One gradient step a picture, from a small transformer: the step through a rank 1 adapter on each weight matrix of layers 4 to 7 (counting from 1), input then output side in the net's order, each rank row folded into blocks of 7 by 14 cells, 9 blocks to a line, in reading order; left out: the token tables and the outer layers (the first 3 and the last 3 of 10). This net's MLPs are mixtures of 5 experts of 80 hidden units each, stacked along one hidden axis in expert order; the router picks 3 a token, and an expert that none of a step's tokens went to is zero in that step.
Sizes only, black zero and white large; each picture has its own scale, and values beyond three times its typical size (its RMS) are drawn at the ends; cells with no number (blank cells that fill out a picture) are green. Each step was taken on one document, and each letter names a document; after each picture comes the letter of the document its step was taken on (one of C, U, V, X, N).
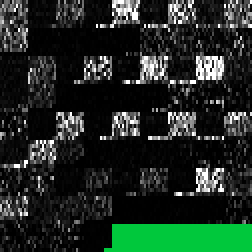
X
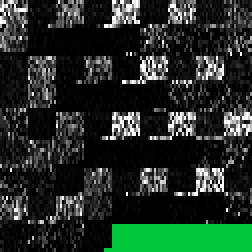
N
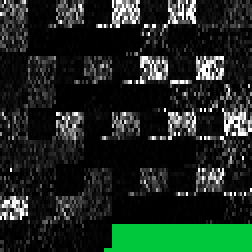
N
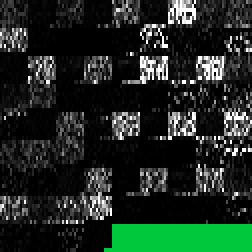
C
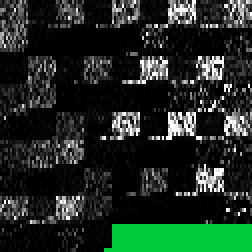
C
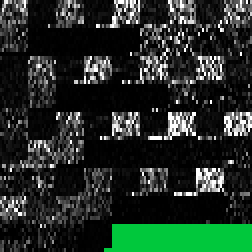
X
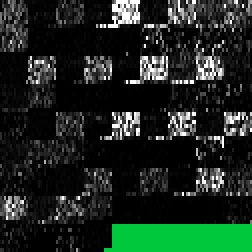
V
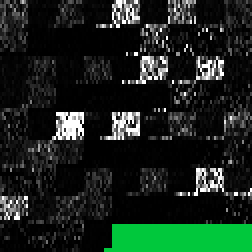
N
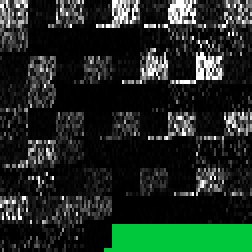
X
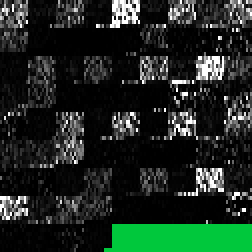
C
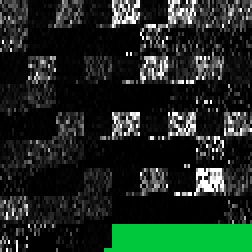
V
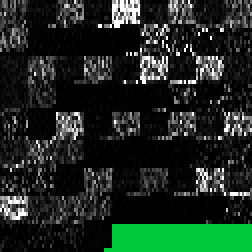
N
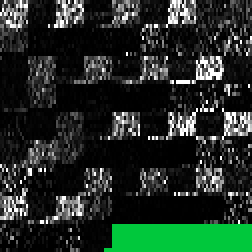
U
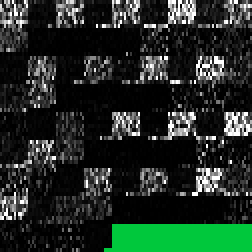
U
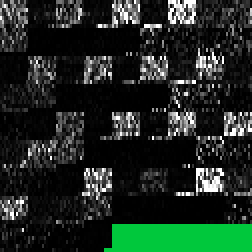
U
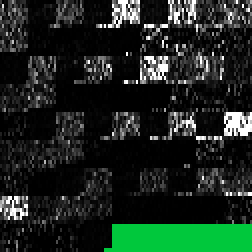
V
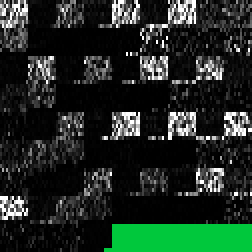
U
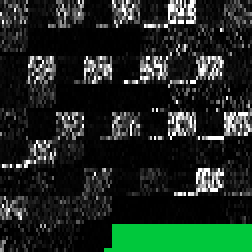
X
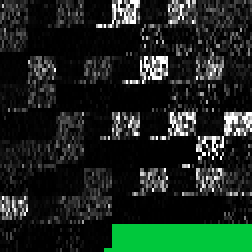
U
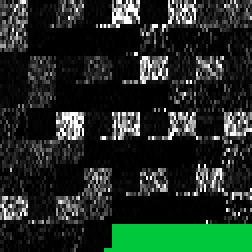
C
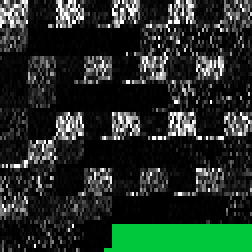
X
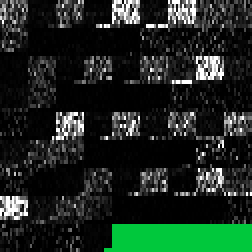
V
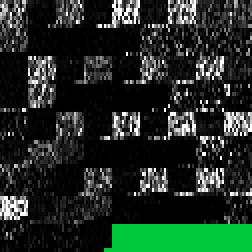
U
